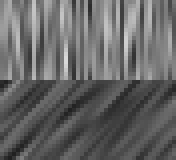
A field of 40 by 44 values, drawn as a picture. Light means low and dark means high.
The table splits into 2 rows of 1 panel. Panel 1,1: middling, streaked downward, strong in contrast. Panel 2,1: high, slanting up to the right.
